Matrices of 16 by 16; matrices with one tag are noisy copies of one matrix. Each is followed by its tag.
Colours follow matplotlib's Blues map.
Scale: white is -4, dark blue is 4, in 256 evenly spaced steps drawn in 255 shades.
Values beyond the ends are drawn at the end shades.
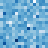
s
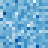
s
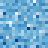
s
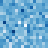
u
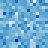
s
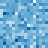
s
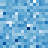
s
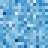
s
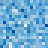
u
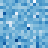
s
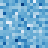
s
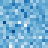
u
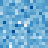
u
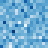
u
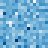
s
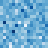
u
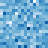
s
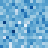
u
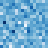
u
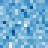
u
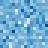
u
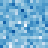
u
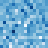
u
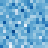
u
